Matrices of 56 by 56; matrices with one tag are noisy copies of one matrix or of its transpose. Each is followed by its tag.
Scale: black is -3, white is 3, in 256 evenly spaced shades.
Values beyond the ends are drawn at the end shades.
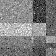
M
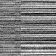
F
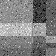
M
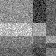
M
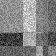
M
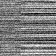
F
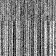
F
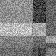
M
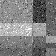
M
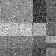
M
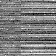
F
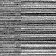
F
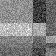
M
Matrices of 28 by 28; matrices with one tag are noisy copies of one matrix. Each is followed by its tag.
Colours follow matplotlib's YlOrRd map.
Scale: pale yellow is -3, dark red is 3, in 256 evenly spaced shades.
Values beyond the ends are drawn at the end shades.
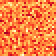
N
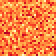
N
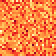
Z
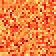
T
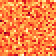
N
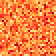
T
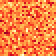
N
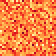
Z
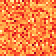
Z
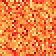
Z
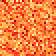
Z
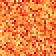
Z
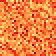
Z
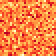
N
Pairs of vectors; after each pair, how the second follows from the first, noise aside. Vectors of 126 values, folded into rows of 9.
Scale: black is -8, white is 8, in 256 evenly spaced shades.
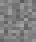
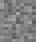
wrapped around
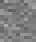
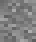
wrapped around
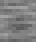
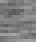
wrapped around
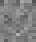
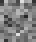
scaled up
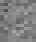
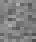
wrapped around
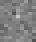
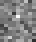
scaled up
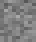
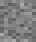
wrapped around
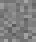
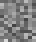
scaled up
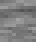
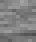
wrapped around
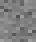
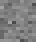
wrapped around
